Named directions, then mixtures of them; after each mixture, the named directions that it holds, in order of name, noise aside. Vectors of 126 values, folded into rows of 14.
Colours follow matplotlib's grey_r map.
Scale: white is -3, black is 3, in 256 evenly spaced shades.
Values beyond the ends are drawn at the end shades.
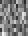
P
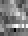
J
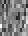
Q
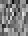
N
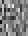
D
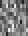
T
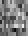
D, J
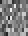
N, T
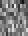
T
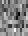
J, Q, T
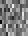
D, N, Q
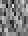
N, T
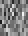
D, N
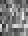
J, N, Q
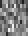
T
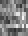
J, P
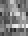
J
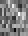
D, J, N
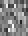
T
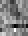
J, P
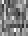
D, J, Q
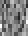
Q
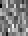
T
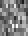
J, T
